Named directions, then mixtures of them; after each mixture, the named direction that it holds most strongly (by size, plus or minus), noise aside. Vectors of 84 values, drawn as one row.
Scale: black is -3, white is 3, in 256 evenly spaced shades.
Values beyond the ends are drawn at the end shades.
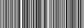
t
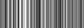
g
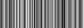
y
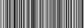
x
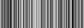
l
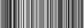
l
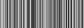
x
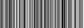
y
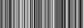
y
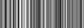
g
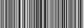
y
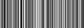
t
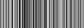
t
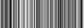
g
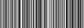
t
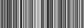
t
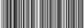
x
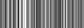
g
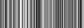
g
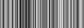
g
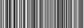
x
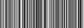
t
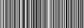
t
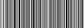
x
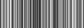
l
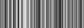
g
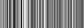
x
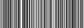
t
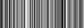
y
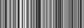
g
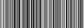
t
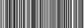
x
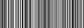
x
